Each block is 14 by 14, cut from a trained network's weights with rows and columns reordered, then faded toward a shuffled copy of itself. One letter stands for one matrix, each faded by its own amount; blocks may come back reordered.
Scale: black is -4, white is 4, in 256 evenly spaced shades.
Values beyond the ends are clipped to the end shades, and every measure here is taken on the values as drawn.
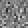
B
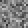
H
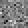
H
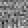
B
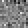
H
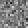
H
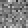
H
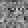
H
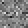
H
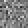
H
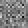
B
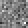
H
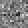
H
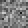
B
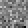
H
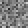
B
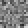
B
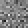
H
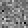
H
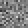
B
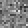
H
